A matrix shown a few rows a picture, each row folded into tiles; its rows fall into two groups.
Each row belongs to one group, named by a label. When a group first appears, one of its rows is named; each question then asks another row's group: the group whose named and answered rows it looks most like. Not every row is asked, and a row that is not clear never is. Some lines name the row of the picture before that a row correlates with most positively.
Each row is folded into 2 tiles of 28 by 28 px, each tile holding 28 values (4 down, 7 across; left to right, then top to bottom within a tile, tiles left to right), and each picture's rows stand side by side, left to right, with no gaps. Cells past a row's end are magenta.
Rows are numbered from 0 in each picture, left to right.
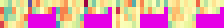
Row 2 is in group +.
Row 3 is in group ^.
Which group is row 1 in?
^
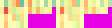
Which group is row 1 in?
+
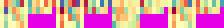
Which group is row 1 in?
+
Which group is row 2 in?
^
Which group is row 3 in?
+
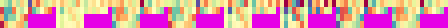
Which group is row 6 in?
^
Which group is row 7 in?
^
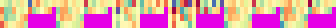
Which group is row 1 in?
^
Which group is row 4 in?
^
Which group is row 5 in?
^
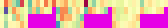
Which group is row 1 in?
^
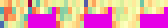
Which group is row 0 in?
^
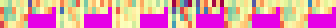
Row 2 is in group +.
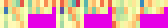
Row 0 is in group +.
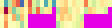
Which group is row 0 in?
+
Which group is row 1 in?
^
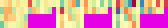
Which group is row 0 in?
^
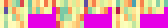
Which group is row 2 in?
+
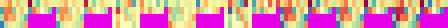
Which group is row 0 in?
^
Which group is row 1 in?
^
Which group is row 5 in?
^
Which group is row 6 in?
^
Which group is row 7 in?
^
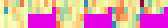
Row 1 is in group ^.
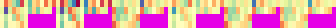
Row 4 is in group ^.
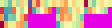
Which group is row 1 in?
^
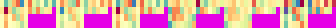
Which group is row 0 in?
+
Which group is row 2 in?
+
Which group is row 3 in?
^
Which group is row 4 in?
^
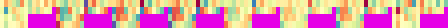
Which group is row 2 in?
^
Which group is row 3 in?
^
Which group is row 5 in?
^
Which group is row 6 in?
^
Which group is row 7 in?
+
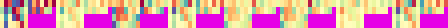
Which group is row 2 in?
^
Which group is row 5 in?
^
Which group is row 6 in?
+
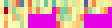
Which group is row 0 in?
+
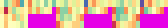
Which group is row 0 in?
+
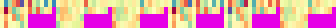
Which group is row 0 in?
+
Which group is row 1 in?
^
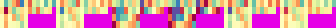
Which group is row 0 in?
+
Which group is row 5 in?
+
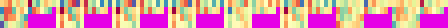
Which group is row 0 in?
^
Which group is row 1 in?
+
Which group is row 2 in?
+
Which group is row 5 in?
+
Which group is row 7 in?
^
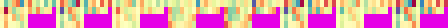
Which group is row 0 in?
+
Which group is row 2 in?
+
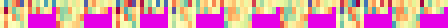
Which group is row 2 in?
+
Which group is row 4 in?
^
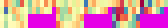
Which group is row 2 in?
^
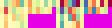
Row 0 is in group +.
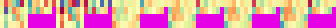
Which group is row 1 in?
+
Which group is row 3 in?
^
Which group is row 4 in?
^
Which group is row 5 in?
^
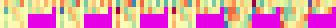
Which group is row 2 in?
+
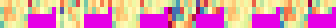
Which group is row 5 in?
^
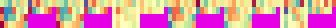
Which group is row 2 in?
+
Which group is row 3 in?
^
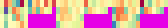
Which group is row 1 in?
^
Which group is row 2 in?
^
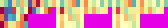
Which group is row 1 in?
+
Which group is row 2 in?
+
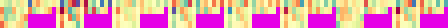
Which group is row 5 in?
+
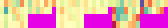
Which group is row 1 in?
+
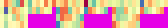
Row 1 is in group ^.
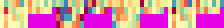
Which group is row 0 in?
+
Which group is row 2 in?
^
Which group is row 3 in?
+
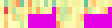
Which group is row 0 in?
+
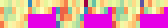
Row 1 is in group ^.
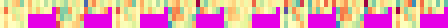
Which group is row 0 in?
+
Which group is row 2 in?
+
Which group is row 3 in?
^
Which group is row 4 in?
^
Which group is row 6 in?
^
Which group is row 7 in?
+
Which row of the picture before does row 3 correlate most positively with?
1
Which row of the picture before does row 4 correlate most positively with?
1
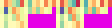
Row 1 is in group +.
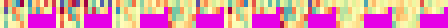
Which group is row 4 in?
+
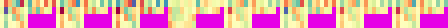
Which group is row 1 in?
+
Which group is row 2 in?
+
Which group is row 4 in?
+
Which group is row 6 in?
+
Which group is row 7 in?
+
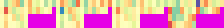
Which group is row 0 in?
+
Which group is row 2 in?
+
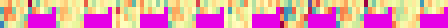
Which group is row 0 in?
^
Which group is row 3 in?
^
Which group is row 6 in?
^
